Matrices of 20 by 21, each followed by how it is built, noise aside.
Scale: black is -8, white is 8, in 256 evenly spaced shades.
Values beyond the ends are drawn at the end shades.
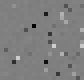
sparse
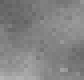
smooth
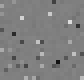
sparse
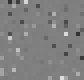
sparse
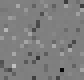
sparse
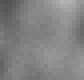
smooth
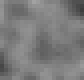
smooth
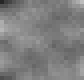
smooth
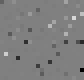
sparse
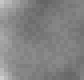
smooth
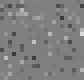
sparse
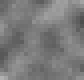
smooth
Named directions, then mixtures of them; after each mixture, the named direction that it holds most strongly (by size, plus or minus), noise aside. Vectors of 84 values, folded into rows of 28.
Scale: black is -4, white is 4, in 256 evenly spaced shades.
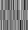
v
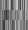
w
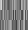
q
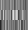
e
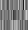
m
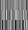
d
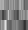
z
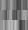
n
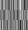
v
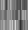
n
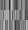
w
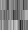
n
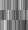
z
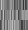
e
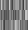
m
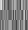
q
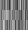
w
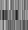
z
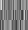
q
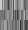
q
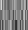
q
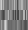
z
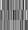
m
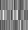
e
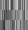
w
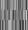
d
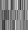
w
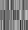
m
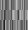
w
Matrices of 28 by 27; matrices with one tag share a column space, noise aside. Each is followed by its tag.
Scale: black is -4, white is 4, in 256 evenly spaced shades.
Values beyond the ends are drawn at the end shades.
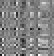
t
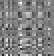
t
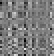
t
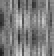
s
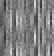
s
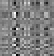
t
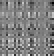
t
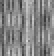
s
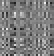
t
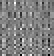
t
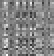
t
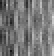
s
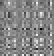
t
